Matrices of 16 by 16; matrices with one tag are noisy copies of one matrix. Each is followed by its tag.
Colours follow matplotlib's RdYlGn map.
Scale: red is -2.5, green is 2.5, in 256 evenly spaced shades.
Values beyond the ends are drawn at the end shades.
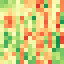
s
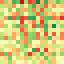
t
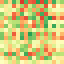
t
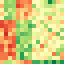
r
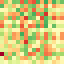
t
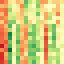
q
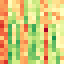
q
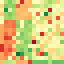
r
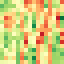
s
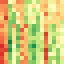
q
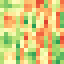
s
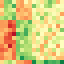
r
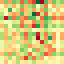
t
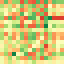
t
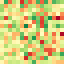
t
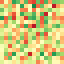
t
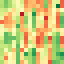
s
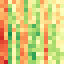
q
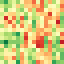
s
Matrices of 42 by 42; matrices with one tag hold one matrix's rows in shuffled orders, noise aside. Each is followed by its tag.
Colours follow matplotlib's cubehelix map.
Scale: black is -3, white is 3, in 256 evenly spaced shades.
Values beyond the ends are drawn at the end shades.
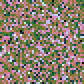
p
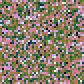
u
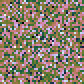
p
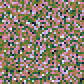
p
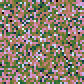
u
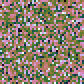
u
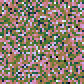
u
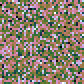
u
